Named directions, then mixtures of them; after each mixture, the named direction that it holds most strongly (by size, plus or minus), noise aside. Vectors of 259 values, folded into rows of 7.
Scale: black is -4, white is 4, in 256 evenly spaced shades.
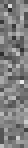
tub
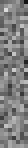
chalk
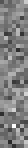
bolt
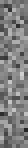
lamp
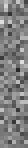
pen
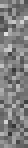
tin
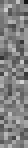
chalk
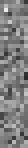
chalk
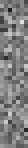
tin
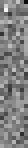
chalk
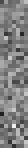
bolt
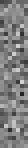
chalk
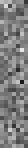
bolt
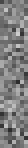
bolt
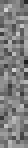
chalk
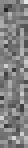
chalk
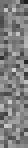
chalk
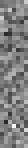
tin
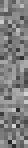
bolt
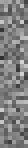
pen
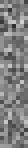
tin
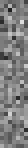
tub
